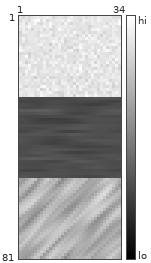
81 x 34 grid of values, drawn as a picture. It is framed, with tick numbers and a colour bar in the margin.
The table splits into 3 rows of 1 panel. Panel 1,1: very high, fine-grained, faint in contrast. Panel 2,1: low, streaked across, faint in contrast. Panel 3,1: high, slanting up to the right.
